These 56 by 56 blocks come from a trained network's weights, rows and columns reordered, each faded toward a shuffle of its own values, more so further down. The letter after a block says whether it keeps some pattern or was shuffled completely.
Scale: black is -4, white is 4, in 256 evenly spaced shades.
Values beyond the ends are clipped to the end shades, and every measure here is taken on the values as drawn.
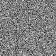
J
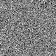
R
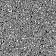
R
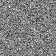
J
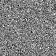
J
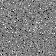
R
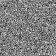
J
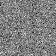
R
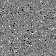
R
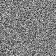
R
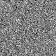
J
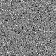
R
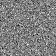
R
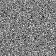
R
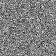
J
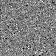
R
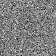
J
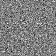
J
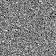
R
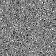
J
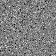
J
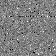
J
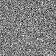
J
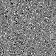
R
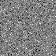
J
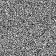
R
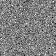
R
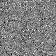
R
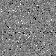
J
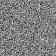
R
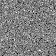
R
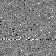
J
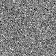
R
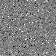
R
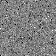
R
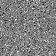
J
